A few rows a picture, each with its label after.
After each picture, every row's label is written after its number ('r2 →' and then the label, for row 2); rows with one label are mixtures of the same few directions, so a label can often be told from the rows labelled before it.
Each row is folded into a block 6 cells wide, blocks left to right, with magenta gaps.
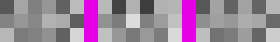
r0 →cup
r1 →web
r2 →cup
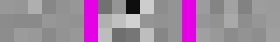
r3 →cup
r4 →cup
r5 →web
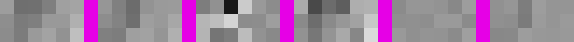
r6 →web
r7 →web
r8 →cup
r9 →web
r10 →cup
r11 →web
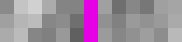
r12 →web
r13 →web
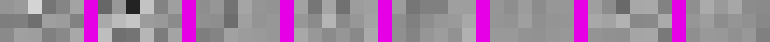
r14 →cup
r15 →cup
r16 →web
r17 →web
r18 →web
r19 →web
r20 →cup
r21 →web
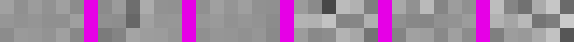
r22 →cup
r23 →web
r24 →web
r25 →cup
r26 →cup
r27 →cup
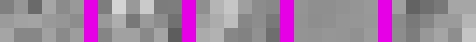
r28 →cup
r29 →web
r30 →web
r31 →web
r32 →web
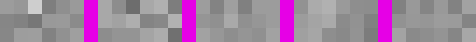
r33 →cup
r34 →cup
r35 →web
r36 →web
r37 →cup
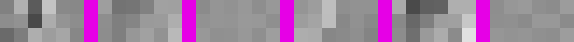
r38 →web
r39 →web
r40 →cup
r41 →web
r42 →web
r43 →cup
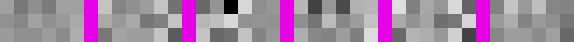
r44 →web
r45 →cup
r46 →cup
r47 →web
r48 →cup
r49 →web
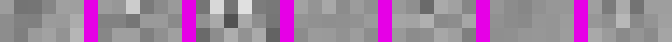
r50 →web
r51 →cup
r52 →web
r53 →cup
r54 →cup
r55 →web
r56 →web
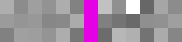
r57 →cup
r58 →cup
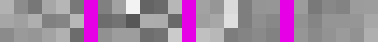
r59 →cup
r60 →cup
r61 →web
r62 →web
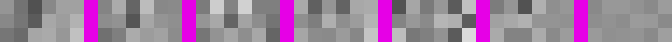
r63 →web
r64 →web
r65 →web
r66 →web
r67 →cup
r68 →cup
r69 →cup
